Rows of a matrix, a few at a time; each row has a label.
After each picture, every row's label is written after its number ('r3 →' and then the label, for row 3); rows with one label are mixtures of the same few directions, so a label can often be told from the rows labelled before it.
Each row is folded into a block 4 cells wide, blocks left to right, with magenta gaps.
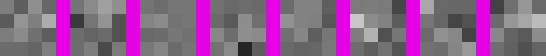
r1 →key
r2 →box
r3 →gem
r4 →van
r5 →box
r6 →box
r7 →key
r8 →key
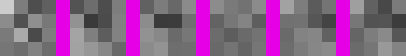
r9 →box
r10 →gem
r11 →gem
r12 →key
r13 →key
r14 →key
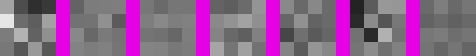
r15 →box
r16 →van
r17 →gem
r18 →gem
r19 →van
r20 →box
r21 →gem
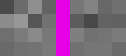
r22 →box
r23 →gem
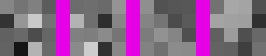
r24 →gem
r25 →gem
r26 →key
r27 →box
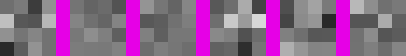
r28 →van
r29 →key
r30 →box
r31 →key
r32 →van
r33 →box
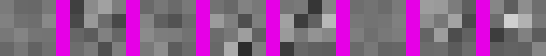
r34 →van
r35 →box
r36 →gem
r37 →gem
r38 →van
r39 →van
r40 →box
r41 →gem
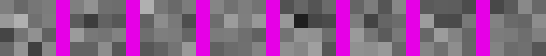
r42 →gem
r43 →gem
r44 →key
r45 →key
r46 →key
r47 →gem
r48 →key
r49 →key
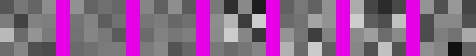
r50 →van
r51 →key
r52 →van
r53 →key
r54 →gem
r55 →box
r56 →van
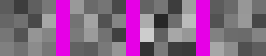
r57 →box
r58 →key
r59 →van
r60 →van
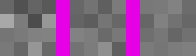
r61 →box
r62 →gem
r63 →van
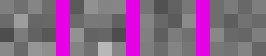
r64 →van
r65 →van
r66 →box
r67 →gem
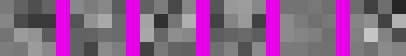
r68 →key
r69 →gem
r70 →van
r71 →box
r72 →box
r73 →key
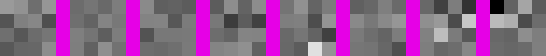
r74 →key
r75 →gem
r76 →van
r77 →key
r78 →van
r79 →key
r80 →key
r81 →box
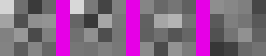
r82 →box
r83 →box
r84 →gem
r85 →gem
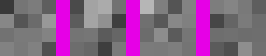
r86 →key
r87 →box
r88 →box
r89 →gem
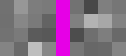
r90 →van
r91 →gem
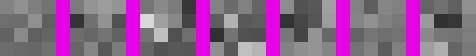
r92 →box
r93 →box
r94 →box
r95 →van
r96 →box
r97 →gem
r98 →gem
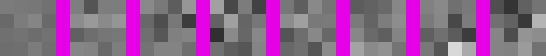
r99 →gem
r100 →gem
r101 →key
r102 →van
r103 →gem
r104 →gem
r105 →van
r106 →box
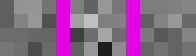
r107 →box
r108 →gem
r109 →key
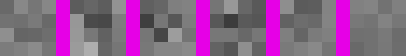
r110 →van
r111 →gem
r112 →box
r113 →gem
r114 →box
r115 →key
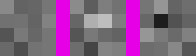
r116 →van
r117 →gem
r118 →gem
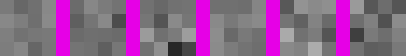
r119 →gem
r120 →box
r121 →van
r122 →gem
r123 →van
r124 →van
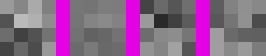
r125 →key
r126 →key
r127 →key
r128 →van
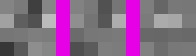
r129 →van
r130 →van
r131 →gem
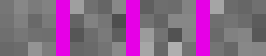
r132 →van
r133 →key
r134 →gem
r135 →key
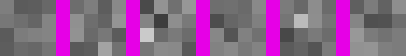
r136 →van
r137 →van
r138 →van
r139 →box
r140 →gem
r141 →gem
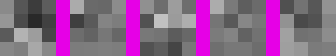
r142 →key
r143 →box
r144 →key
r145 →box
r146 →gem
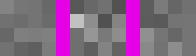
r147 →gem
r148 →box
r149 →gem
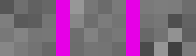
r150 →key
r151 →box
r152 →gem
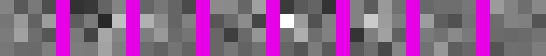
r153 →key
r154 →box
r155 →box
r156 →key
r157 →box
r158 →gem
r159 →gem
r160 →key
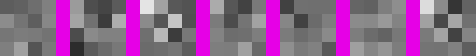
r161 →gem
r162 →van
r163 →box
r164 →box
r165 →key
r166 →gem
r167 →box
